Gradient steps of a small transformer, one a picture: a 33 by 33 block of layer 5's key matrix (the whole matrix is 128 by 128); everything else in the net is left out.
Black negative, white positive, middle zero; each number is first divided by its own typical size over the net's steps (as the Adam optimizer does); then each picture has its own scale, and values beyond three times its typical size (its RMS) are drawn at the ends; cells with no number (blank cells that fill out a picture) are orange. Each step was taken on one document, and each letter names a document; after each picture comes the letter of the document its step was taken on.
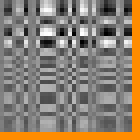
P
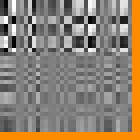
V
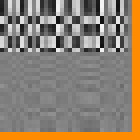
V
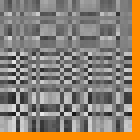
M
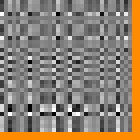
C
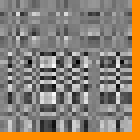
M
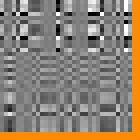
C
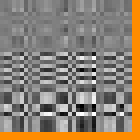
M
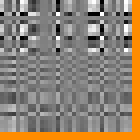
C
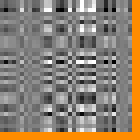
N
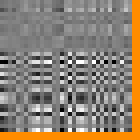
N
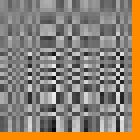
M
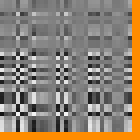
M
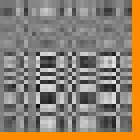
P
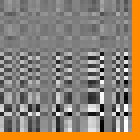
C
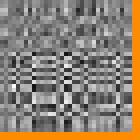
P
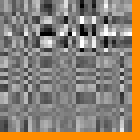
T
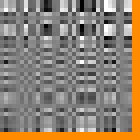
T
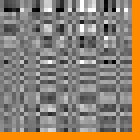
N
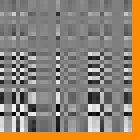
M
